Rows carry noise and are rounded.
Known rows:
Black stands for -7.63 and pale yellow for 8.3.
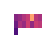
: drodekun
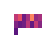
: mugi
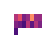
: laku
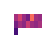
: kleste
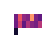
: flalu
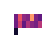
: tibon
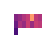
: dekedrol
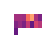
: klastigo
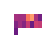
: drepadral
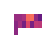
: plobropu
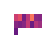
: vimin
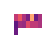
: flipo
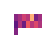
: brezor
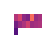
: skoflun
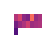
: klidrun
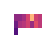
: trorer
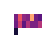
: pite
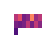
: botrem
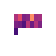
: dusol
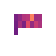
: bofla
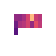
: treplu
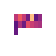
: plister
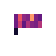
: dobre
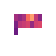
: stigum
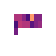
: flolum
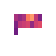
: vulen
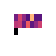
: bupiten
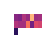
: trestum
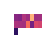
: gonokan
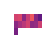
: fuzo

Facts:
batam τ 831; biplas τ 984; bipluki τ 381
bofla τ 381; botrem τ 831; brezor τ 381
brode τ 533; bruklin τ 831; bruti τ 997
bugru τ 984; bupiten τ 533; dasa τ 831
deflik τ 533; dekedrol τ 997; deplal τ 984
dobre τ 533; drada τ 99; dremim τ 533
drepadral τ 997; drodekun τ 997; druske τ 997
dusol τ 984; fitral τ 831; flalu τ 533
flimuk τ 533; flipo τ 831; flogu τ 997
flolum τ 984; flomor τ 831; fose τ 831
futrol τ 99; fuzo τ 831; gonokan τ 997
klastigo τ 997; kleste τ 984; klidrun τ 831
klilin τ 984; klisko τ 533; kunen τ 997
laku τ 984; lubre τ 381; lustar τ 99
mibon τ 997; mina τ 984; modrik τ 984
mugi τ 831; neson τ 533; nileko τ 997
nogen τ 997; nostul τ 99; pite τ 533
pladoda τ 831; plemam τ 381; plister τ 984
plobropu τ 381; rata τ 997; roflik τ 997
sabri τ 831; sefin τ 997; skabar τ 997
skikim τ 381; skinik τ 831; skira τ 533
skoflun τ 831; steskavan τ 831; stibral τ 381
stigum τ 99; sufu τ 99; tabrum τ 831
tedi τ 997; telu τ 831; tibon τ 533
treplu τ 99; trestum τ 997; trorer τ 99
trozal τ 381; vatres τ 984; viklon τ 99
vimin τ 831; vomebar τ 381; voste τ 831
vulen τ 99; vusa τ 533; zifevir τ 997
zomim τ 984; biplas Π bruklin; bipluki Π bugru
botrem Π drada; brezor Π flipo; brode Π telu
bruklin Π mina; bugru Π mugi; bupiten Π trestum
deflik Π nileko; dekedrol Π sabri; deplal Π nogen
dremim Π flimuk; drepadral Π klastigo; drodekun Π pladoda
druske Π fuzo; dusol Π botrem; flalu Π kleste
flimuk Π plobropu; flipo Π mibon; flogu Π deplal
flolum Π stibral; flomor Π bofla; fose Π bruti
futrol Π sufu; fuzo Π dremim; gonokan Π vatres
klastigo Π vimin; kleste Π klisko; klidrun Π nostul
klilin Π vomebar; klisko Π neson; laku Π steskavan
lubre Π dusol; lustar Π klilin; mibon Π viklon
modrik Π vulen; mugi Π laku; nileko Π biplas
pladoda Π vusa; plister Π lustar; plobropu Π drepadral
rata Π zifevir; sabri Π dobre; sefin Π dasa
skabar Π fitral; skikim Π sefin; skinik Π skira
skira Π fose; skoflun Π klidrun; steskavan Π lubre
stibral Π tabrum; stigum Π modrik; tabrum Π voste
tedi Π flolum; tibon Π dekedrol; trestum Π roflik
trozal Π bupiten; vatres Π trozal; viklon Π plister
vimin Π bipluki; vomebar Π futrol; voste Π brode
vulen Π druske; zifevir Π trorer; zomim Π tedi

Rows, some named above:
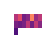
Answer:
botrem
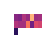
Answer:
trestum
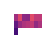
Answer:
bruklin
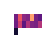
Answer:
vusa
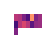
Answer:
tabrum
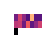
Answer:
bupiten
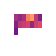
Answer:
vulen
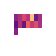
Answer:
vomebar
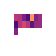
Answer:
tabrum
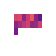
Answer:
fuzo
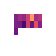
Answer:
lubre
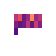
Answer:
steskavan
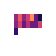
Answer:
dremim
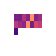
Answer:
trozal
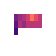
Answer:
nileko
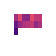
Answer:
bruklin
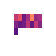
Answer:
mugi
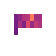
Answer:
skikim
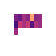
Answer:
stibral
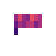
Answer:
biplas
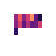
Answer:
flimuk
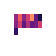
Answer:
flimuk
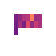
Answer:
bofla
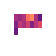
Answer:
druske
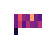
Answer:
vusa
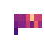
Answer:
drada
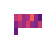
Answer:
modrik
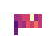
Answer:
lustar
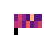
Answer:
bupiten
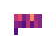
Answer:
bugru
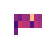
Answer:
tedi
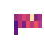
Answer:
mibon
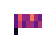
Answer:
deflik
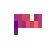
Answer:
lustar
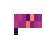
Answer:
vatres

